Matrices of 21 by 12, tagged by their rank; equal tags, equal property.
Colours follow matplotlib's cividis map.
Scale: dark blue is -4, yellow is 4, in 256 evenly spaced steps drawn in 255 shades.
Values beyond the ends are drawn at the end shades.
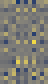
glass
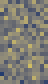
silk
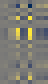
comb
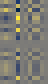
comb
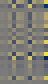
comb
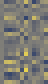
glass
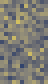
silk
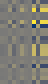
comb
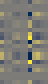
comb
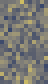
silk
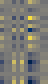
comb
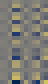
comb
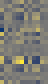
glass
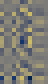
glass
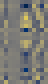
glass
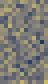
silk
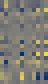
glass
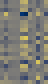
glass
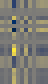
comb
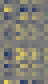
glass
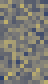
silk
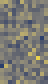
silk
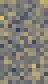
silk
